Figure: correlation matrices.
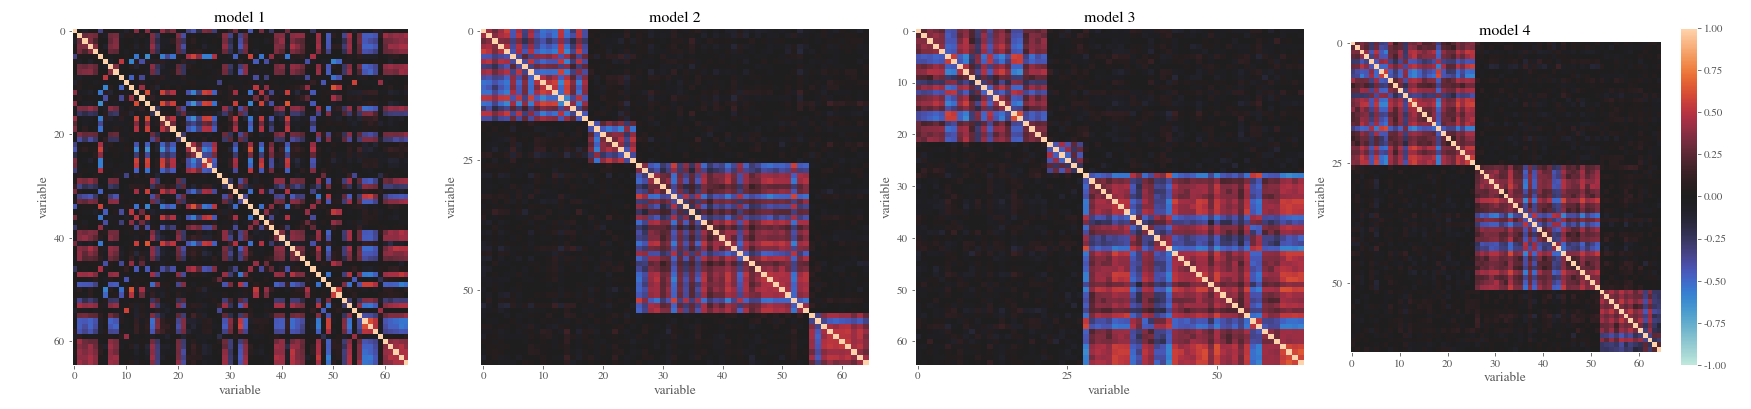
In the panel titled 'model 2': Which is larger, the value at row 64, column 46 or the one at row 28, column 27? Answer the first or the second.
the first
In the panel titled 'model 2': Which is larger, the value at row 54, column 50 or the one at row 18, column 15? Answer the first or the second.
the first
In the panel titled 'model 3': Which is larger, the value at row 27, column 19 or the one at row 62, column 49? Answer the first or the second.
the second
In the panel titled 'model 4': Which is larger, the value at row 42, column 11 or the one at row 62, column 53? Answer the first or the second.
the second
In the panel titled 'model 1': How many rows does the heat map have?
65
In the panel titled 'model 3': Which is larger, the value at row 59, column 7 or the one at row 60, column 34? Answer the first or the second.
the second
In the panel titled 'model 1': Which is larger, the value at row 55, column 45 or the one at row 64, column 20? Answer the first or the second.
the second
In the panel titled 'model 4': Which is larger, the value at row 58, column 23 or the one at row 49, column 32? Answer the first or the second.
the second
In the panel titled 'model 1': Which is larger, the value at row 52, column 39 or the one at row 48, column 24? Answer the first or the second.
the second
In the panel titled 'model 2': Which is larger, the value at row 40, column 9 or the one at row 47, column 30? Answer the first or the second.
the second
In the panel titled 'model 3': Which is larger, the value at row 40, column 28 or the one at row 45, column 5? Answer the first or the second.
the first
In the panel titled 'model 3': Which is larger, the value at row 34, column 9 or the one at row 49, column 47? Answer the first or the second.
the second
